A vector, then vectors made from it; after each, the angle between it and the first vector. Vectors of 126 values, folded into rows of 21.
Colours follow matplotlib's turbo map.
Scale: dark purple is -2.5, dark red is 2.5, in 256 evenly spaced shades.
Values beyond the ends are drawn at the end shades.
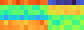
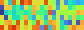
partly aligned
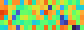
orthogonal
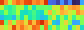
nearly parallel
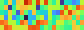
partly aligned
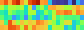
nearly parallel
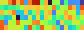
partly aligned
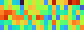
partly opposed
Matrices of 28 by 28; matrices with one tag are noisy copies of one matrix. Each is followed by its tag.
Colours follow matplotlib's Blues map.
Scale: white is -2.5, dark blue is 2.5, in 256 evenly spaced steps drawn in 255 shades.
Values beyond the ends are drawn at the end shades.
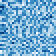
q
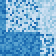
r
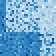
r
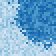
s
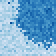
s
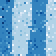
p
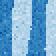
p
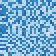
q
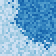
s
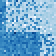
r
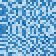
q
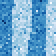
p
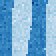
p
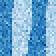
p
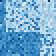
r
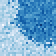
s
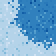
s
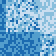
r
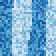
p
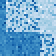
r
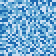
q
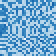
q
